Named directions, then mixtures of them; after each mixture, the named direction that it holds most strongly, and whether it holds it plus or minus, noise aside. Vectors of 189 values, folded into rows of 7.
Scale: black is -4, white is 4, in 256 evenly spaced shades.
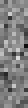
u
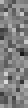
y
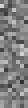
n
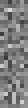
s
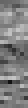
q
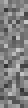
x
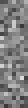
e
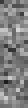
y, minus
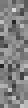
e, minus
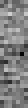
q, plus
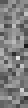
u, plus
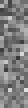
n, plus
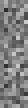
x, plus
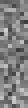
x, minus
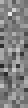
u, plus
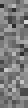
n, minus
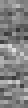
q, minus
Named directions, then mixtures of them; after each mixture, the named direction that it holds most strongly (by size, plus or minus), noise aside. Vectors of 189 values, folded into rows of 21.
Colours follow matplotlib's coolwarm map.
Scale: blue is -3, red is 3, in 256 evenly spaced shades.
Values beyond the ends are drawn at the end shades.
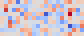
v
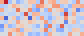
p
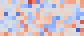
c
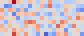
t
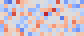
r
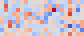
v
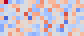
p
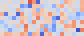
c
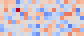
v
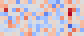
v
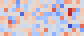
v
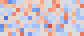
p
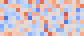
p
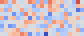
p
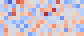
r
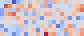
t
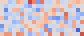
c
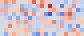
t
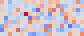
p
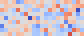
p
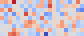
t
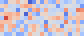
p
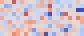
t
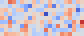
v
